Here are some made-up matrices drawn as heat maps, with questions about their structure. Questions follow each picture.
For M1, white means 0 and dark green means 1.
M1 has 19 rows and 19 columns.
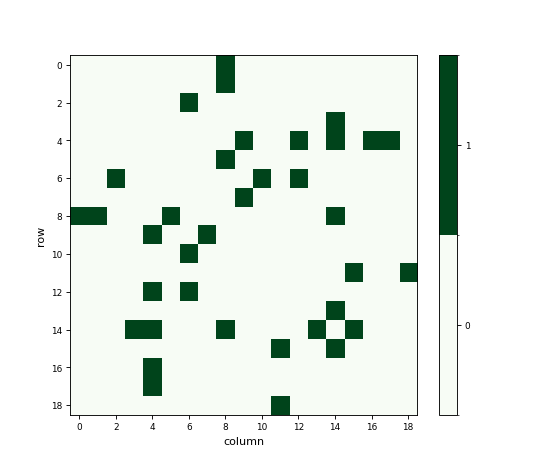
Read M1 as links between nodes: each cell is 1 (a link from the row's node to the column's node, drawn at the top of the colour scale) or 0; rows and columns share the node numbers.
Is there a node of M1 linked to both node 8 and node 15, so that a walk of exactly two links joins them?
yes
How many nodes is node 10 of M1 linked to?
1
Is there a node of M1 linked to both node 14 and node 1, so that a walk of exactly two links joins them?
yes
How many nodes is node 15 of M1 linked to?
2
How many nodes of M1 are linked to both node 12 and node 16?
1
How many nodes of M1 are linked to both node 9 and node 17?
1
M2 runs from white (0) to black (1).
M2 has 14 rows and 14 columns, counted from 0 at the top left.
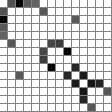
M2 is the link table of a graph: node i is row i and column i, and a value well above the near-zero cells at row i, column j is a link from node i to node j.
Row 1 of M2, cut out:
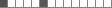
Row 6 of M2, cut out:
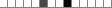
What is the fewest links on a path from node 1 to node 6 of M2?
2
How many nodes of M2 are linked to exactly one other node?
5
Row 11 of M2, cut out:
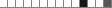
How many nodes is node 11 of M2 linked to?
2
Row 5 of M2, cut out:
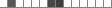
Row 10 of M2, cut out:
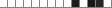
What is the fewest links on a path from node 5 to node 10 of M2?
4
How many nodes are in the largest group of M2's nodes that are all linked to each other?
2
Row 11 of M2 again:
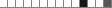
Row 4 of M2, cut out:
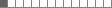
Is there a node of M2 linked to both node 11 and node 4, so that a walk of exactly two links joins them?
no
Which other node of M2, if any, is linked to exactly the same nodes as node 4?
node 3
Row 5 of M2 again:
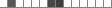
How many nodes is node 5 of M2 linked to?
3
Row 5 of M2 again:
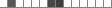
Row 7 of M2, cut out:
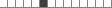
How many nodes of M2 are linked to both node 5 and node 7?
0
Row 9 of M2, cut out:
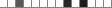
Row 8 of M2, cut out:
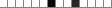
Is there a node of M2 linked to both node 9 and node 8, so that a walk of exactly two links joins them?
no
